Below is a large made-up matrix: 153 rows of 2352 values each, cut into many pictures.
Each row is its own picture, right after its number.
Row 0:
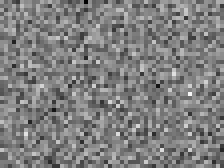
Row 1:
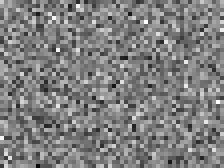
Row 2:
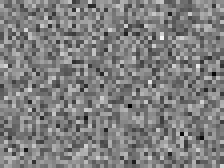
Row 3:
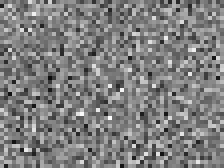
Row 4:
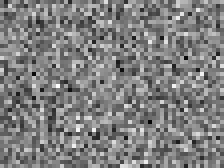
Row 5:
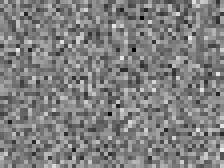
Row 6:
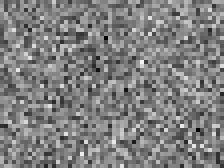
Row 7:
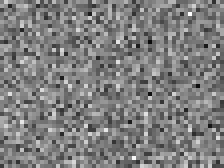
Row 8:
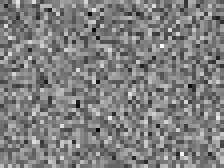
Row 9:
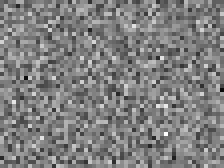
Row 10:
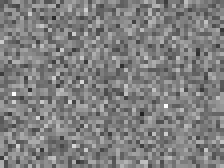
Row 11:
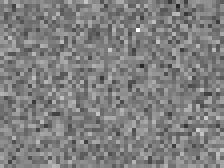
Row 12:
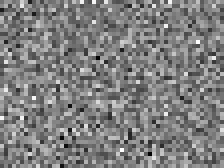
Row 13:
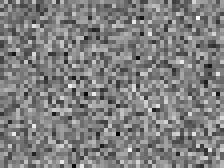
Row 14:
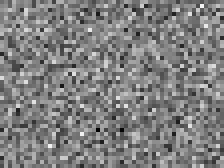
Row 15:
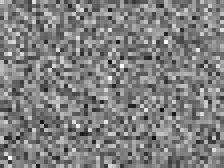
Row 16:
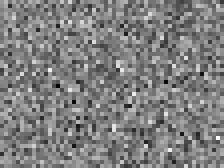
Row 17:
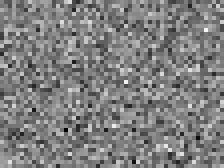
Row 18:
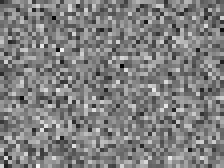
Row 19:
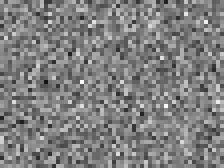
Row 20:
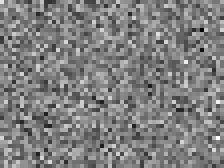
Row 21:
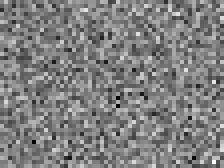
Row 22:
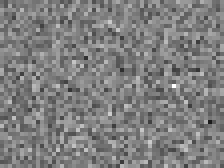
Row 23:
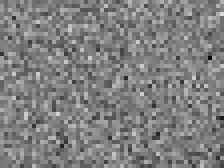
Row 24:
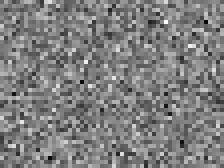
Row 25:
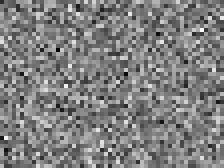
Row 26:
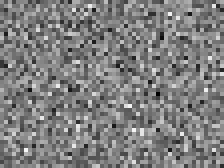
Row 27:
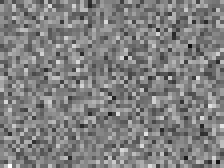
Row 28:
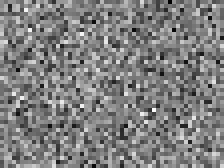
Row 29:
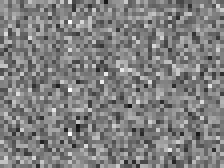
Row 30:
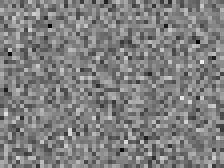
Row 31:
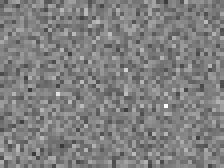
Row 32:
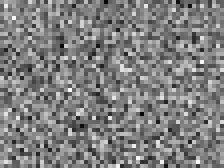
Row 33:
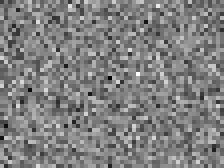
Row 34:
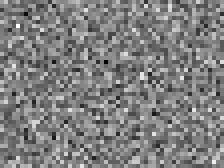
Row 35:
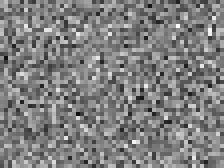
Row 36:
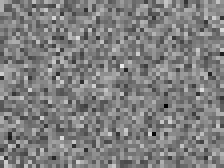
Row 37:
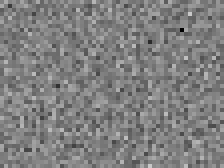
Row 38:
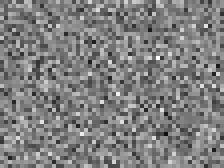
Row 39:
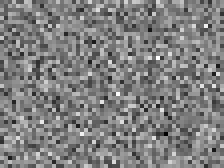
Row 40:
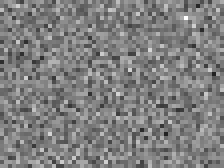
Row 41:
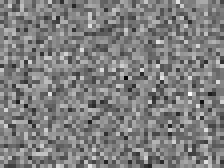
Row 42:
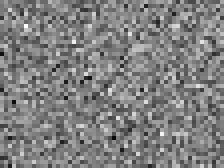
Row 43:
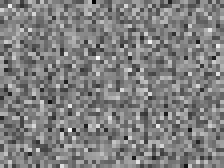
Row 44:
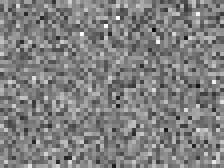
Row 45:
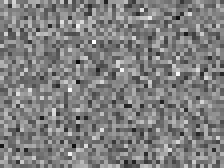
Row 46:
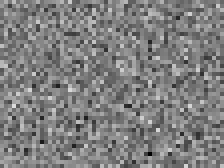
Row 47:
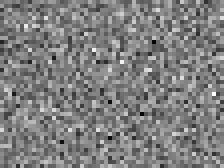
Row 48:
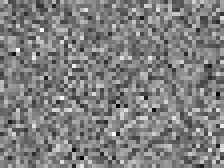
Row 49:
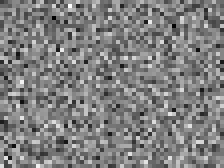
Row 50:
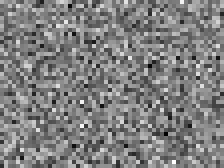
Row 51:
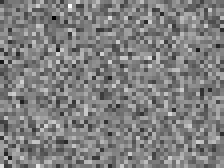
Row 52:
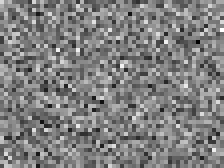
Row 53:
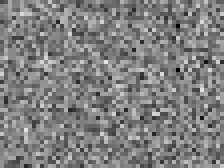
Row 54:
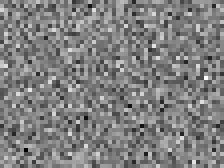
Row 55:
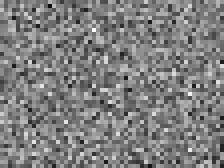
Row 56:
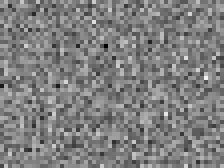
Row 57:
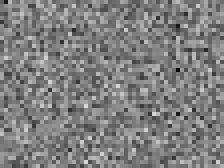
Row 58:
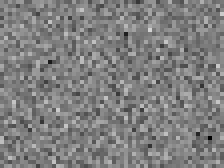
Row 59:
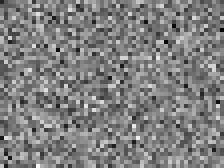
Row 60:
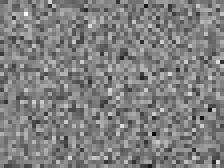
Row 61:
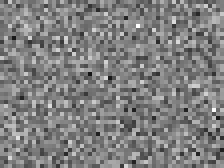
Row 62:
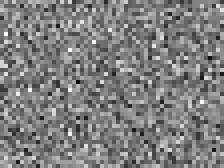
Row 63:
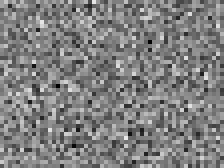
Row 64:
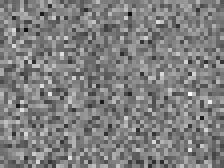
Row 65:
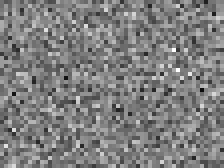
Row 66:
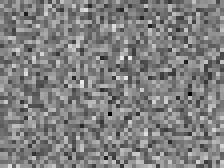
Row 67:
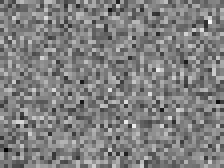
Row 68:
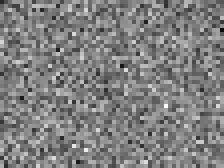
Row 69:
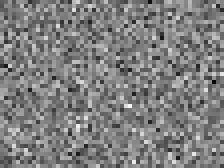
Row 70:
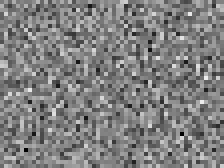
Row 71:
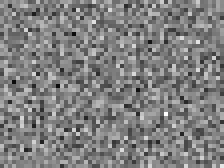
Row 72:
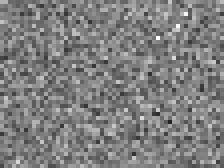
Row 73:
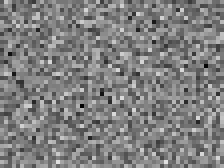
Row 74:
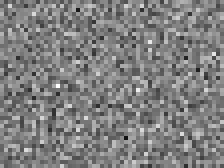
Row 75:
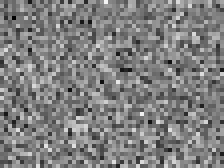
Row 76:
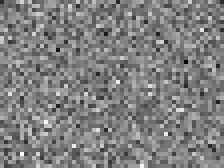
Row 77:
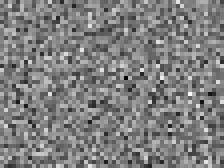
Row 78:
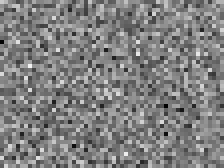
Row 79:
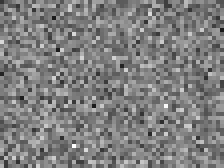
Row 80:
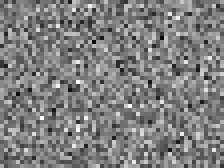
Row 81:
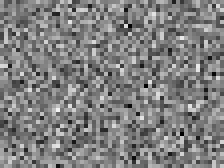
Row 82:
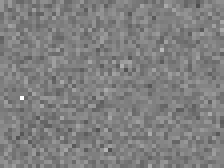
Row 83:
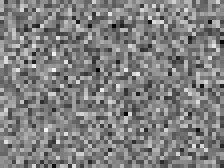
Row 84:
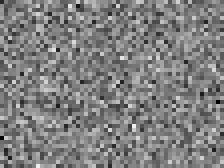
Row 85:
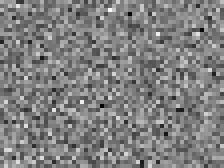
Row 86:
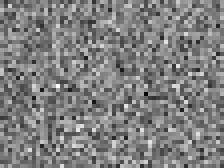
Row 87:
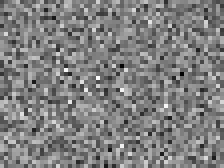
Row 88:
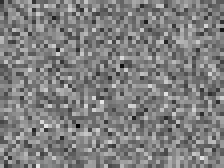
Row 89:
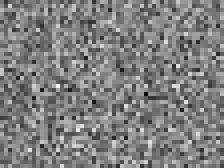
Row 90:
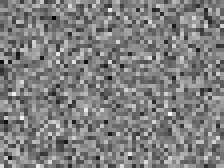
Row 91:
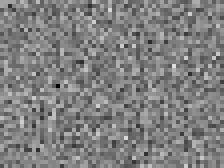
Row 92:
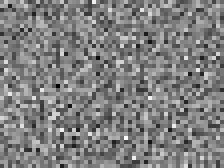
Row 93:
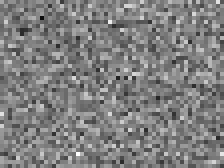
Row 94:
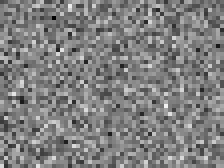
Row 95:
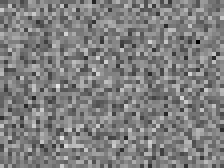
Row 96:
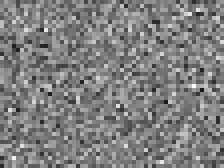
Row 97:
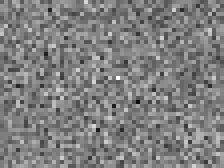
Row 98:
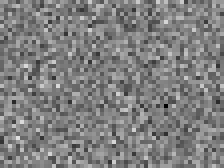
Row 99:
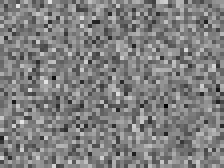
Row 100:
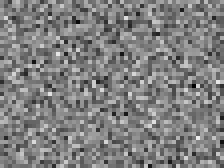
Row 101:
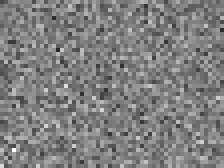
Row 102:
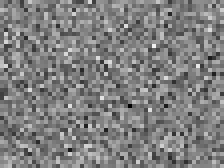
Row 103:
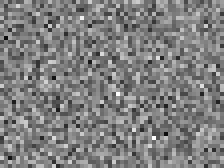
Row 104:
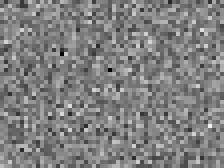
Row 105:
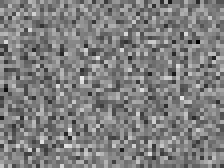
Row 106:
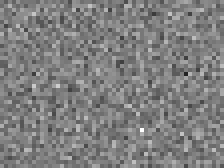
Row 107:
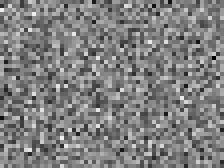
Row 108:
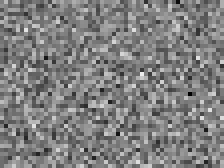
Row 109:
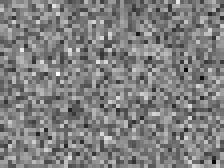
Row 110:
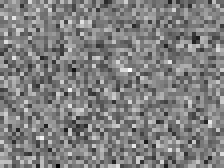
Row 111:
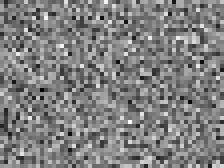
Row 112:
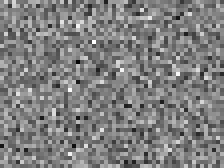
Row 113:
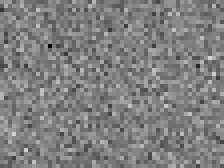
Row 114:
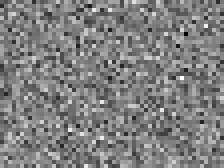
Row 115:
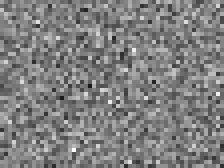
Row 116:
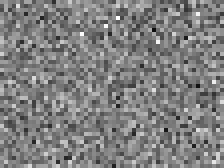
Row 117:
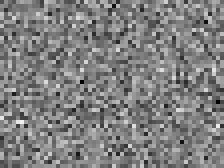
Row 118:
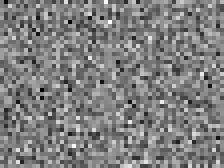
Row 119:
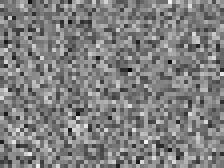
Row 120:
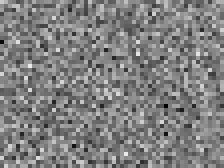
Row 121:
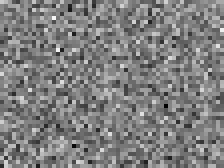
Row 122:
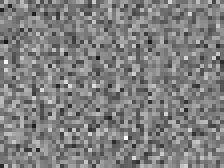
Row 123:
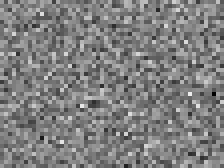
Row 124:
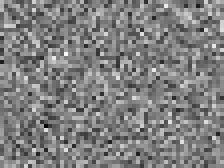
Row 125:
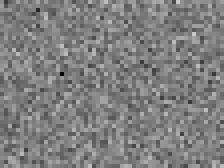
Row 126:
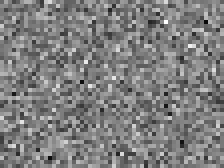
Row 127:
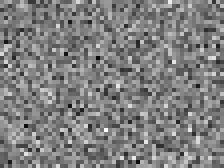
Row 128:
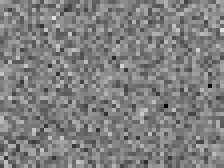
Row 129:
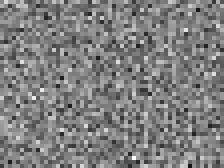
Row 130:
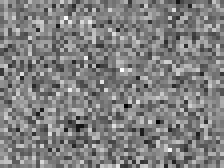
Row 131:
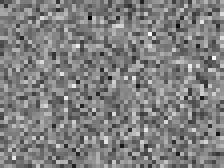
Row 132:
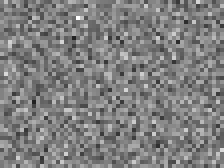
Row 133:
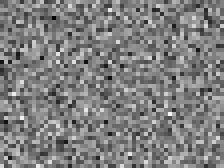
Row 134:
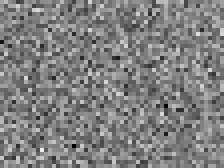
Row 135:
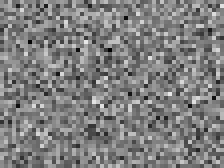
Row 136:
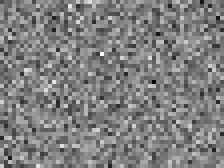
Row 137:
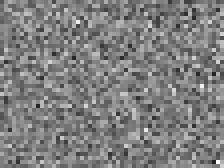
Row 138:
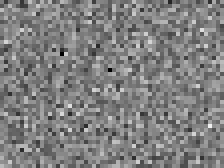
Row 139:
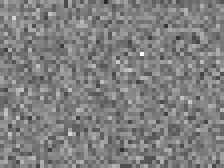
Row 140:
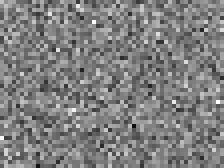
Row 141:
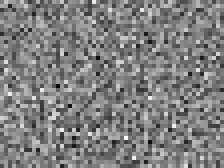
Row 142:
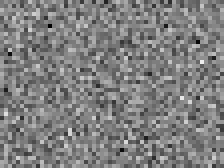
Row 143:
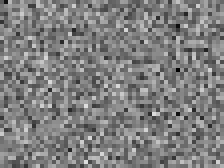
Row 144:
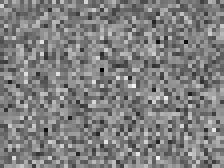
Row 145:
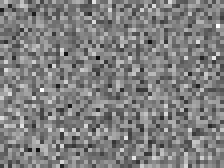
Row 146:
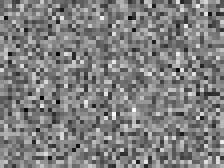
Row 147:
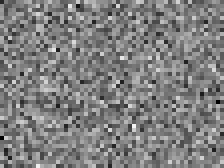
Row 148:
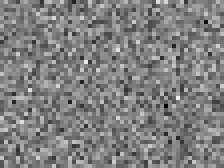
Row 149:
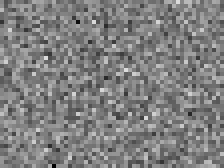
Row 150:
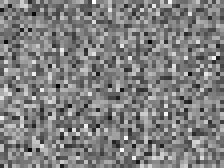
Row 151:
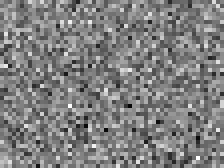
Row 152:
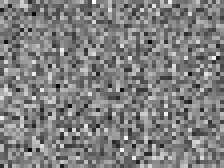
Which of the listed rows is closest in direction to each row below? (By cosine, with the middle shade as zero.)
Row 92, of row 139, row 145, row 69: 145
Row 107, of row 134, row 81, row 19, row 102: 102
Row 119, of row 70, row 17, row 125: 125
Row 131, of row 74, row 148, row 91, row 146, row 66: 66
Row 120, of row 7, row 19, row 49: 7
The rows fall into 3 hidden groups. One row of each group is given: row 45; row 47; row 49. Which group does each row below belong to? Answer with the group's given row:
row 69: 45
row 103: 49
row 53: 47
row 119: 45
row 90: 49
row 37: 45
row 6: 47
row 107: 45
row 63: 45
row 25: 49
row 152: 45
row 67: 49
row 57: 47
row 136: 49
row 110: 45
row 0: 47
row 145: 45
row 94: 49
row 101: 49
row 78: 49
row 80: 45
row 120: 49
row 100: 47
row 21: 47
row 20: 49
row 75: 45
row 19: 49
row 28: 47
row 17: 45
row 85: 49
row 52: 49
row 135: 47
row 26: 45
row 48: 47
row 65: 47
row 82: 49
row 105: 45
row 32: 45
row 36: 49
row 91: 45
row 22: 45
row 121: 49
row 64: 47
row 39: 49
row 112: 45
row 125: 45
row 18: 49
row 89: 45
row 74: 45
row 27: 47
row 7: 45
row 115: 47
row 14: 47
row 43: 45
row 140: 49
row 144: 47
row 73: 47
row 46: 45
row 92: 45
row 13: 47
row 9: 49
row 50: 49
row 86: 45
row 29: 45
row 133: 49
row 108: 47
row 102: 45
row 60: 47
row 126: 49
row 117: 49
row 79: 49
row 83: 47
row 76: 49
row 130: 45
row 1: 49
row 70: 45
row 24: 49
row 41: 47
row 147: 49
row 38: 49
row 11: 47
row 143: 47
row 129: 45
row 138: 45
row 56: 45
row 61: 47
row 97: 47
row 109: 47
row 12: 45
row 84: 49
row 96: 47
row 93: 47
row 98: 49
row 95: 45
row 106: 45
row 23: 47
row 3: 45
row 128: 49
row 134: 49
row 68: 49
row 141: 45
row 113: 45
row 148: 49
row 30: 45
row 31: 49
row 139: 45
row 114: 49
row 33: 49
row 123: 47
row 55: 47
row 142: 45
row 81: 45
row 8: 47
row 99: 49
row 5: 47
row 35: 47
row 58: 49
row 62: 45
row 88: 49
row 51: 49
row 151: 45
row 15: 49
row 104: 45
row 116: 47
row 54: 45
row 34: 47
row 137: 47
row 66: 47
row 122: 45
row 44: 47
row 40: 49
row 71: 45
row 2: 45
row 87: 49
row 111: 45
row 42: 47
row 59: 49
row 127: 45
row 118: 45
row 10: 49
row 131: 47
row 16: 45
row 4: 45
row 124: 49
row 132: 47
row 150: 45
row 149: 47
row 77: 47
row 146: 47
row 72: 47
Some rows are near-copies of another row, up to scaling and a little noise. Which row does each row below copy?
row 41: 77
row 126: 24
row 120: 78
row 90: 133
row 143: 57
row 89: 86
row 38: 39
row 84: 147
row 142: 30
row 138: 104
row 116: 44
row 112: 45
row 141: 92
